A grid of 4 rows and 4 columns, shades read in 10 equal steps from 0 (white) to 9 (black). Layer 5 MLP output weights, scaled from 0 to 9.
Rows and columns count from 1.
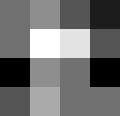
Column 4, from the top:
8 6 9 5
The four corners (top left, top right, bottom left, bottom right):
5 8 6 5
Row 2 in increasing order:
0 1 5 6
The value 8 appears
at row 1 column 4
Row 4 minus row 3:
-3 -1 0 -4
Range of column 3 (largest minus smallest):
5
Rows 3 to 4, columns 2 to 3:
4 5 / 3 5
